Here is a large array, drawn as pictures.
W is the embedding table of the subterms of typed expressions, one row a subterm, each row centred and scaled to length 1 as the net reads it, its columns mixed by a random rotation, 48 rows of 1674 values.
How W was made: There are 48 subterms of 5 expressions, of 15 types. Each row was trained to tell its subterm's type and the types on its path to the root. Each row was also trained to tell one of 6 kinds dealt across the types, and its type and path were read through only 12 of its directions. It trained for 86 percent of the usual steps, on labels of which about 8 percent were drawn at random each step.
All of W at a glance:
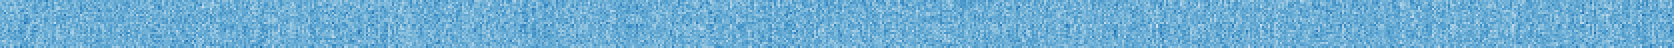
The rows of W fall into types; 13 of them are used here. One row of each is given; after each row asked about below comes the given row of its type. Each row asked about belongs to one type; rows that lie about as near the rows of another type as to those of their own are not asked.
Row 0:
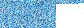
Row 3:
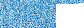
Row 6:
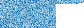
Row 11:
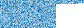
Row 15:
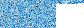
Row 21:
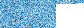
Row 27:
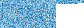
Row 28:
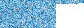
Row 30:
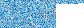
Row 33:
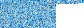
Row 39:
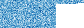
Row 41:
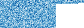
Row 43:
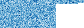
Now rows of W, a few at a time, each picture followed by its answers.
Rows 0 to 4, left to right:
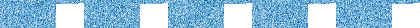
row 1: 3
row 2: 33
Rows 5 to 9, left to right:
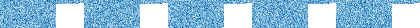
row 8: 27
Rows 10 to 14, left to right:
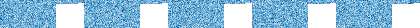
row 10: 33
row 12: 27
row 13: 28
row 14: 15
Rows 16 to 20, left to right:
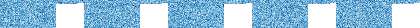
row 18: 21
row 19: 3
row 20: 3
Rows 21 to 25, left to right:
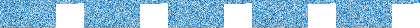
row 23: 15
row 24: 28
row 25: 28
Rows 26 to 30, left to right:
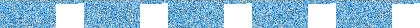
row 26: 28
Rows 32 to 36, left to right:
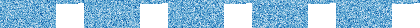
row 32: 30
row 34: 30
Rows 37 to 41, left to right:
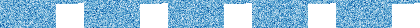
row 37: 3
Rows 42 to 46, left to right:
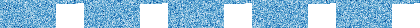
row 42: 15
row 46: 30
